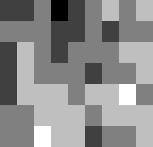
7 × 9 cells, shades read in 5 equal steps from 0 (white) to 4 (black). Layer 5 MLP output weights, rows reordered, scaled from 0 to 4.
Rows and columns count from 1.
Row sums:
21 21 17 18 12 12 14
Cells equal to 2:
27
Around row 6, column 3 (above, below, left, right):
1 0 2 1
